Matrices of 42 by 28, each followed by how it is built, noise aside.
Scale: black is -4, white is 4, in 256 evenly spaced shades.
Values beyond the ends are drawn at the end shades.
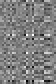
low rank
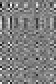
low rank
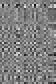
low rank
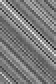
Toeplitz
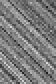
Toeplitz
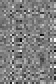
low rank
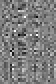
low rank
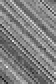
Toeplitz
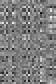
low rank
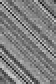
Toeplitz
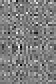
low rank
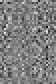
low rank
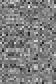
low rank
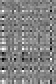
low rank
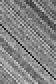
Toeplitz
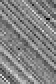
Toeplitz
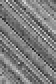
Toeplitz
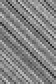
Toeplitz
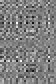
low rank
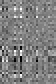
low rank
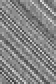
Toeplitz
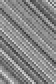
Toeplitz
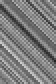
Toeplitz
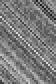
Toeplitz
